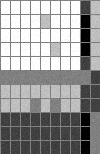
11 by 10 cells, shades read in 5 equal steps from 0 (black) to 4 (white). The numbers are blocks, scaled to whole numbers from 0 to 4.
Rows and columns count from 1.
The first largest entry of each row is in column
1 1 1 1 1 1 1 1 10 10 10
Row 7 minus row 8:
0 0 0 1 0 1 0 0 0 0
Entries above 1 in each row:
9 9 9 9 9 9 8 8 1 1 1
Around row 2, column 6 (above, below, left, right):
4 4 3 4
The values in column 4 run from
1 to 4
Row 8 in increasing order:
1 1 2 2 3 3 3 3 3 3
